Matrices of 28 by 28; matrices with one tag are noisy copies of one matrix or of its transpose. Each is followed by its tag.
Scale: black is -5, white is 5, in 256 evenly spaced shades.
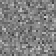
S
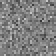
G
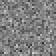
S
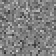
G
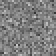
S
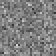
S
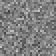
G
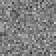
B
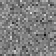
G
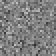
G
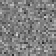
S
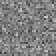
S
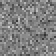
G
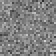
B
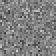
G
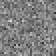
S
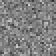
S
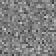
S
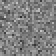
G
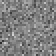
B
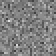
S
